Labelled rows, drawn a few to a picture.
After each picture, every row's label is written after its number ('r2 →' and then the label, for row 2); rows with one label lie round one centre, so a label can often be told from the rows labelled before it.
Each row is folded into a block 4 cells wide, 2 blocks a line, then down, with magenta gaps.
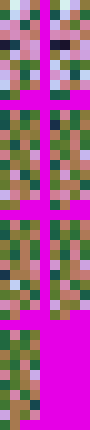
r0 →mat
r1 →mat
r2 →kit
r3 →kit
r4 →kit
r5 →kit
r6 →kit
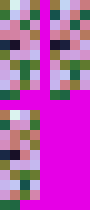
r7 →mat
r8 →mat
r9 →mat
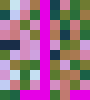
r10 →mat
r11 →kit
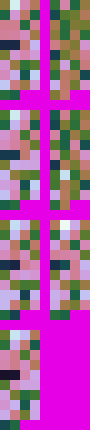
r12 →mat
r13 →kit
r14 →mat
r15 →kit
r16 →mat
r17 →mat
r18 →mat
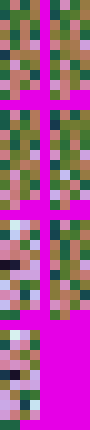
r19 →kit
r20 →kit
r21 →kit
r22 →kit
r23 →mat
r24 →kit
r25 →mat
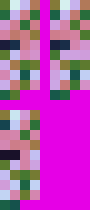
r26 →mat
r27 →mat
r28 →mat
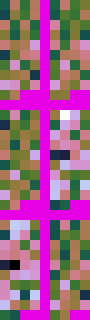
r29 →kit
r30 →kit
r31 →kit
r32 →mat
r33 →mat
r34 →kit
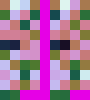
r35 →mat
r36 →mat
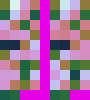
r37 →mat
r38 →mat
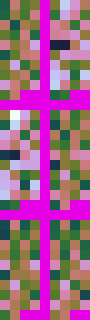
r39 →kit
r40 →mat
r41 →mat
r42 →kit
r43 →kit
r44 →kit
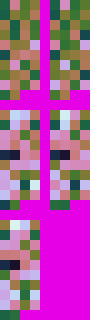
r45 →kit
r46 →kit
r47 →mat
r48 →mat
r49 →mat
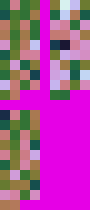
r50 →kit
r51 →mat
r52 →kit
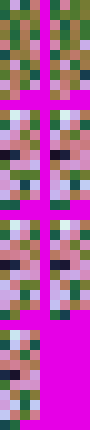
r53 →kit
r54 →kit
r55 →mat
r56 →mat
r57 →mat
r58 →mat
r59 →mat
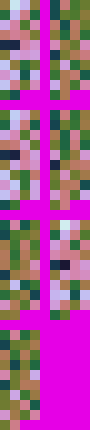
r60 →mat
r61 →kit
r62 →mat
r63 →kit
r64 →kit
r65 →mat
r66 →kit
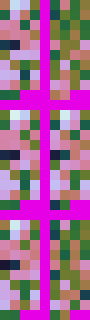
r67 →mat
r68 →kit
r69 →mat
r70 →mat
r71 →mat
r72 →kit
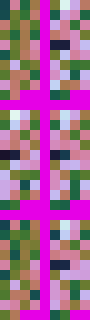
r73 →kit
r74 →mat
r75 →mat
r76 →mat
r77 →kit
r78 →mat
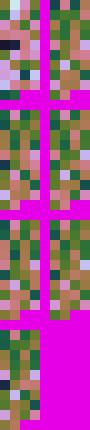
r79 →mat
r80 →kit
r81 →kit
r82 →kit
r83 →kit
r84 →kit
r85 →kit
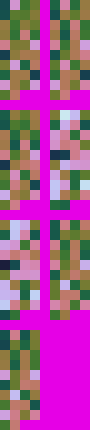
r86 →kit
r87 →kit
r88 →kit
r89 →mat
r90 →mat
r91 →kit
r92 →kit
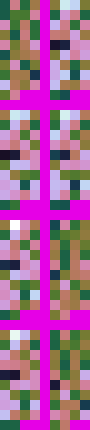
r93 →kit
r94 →mat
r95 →mat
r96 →mat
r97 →mat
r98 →kit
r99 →mat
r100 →kit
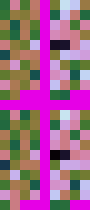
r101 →kit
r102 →mat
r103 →kit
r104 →mat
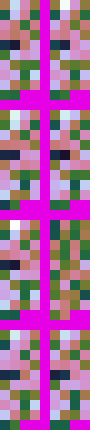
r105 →mat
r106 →mat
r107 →mat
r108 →mat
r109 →mat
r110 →kit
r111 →mat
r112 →mat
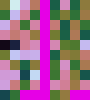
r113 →mat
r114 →kit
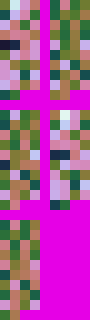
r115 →mat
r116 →kit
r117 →kit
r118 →mat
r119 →kit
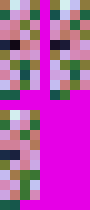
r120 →mat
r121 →mat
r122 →mat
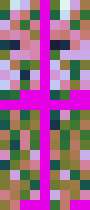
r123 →mat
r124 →mat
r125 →kit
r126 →kit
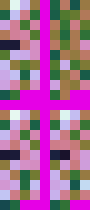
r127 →mat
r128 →kit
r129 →mat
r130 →mat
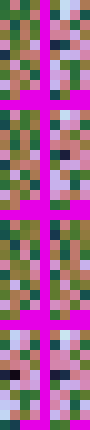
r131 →kit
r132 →mat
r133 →kit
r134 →mat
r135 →kit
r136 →kit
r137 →mat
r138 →mat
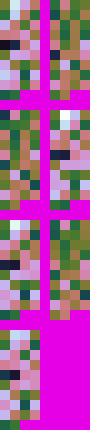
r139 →mat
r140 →kit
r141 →kit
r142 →mat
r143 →mat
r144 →kit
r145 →mat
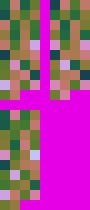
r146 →kit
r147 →kit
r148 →kit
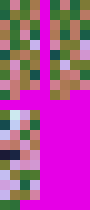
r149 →kit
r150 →kit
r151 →mat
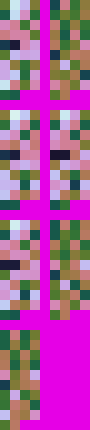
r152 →mat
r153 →kit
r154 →mat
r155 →mat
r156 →mat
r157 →kit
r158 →kit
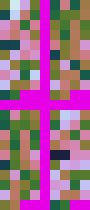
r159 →mat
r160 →kit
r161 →kit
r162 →mat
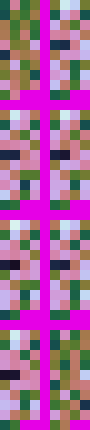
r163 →kit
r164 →mat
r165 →mat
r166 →mat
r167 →mat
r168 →mat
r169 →mat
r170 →kit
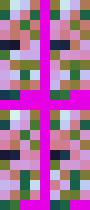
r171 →mat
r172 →mat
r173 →mat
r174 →mat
